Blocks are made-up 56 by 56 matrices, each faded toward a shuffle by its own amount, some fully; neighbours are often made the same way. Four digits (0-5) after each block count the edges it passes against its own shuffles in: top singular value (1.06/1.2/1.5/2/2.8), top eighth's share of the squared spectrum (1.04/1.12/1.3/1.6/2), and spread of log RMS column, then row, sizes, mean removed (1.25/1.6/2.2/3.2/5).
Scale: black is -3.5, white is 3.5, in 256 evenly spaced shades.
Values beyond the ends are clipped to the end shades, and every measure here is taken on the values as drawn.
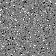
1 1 0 0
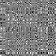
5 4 3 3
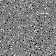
0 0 0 0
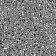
2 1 0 0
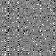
4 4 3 2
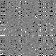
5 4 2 2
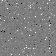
2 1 0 0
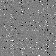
3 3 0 1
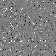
3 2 0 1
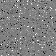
3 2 1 1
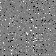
3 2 1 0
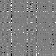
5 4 3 2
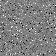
0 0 0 0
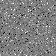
1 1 0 1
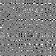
4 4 2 3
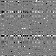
5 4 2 3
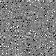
3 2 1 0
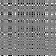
5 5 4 4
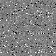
3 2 0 1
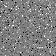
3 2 0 1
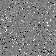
0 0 0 0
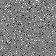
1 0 0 0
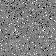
0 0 0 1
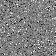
0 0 0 0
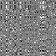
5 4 3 2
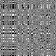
5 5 3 3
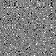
4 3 1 1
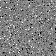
1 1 0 0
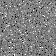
1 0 0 0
